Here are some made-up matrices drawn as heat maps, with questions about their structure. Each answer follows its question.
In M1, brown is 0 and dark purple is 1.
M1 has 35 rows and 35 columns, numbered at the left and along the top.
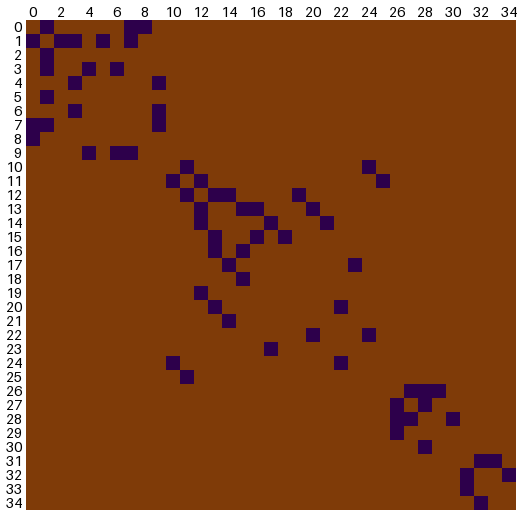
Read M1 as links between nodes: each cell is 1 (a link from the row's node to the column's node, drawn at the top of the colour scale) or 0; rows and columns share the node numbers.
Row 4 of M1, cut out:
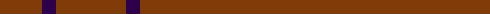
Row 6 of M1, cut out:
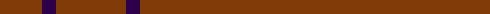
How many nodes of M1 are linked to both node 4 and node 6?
2
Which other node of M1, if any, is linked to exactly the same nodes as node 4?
node 6
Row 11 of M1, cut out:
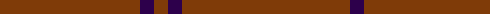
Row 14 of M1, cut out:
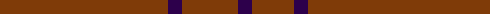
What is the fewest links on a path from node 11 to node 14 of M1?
2
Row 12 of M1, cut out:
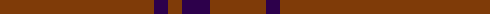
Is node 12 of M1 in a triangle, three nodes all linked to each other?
no
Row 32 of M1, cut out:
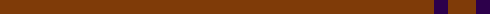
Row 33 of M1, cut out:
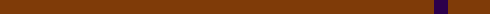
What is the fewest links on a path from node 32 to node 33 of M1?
2
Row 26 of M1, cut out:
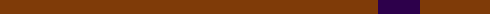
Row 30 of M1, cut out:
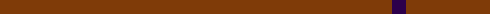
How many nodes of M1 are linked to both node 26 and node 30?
1
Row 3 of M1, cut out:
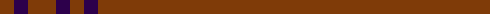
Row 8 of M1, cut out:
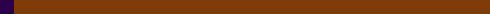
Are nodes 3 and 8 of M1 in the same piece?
yes
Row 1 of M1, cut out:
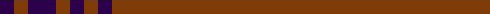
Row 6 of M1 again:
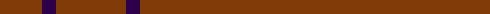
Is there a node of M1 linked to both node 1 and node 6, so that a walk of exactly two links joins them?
yes
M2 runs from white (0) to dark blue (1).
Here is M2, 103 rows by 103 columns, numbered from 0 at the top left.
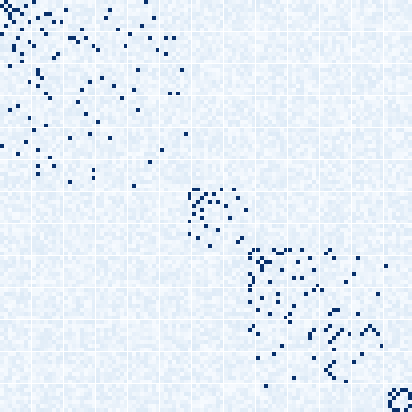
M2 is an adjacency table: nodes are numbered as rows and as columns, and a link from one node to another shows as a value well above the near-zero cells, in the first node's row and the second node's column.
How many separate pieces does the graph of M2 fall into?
4
